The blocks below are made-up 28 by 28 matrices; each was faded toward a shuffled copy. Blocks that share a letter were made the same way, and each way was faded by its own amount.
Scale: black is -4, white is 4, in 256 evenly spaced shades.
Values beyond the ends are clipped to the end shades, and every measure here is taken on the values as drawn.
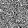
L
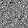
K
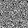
L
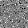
K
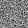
L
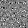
K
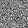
L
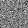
L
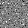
K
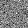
L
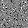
K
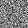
L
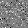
K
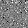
K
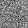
L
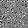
K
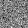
L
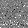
K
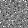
K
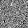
L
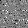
K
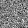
L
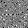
K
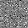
K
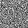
L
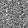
L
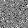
K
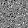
K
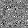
K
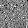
K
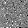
K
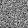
L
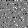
K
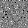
K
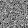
L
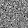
L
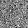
L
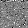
K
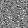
L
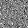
L
